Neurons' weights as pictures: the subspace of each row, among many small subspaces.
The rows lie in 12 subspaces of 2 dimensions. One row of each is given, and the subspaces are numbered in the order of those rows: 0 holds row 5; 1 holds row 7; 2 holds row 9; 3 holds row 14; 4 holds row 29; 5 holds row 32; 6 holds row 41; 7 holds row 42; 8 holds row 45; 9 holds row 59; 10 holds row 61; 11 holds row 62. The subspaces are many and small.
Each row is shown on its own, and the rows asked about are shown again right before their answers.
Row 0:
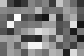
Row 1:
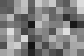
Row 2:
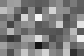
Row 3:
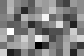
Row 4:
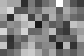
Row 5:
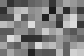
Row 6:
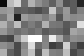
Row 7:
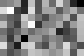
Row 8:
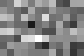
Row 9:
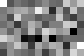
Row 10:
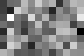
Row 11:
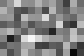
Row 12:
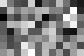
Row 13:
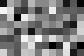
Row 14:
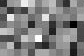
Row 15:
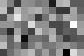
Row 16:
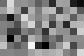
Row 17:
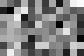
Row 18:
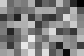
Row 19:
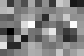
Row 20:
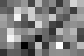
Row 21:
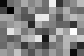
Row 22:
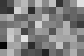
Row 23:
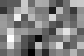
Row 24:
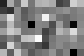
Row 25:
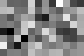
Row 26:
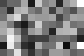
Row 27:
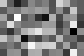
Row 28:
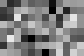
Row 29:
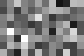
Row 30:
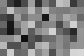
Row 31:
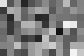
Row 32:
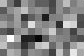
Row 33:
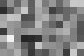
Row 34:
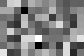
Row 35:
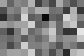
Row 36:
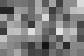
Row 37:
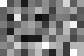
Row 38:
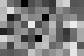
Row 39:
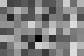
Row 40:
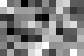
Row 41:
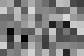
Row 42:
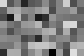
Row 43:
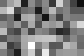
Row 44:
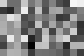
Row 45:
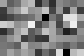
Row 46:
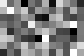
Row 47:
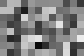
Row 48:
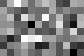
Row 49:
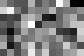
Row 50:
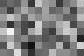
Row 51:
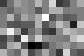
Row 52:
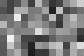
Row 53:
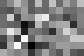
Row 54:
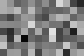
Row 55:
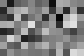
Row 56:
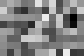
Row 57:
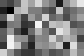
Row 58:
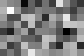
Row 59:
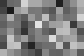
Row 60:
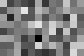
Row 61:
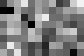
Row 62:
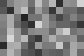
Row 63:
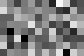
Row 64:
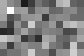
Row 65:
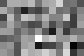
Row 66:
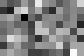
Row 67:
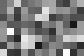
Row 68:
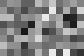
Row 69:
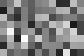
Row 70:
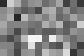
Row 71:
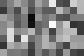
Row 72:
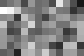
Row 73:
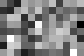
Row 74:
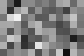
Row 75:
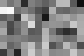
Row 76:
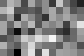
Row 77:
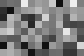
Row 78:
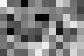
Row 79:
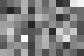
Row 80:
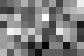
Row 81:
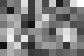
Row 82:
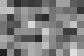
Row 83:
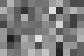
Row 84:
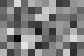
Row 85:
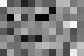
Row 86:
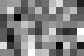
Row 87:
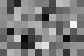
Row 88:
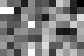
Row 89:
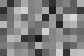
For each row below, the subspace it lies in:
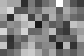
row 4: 9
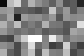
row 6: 2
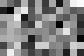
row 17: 1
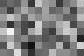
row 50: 0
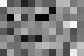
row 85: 7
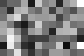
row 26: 0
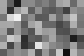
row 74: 6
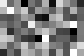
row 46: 2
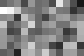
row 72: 10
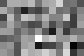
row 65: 3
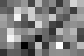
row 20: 8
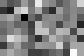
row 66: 11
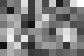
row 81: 1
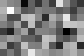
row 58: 3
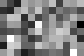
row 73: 9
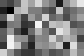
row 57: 9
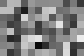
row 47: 1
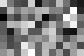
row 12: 8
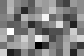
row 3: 1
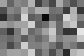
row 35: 8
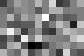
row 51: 11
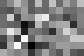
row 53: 11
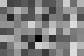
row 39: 3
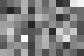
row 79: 4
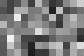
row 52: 0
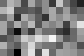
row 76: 2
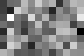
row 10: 9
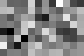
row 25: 1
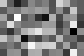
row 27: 9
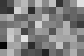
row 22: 11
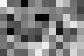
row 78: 7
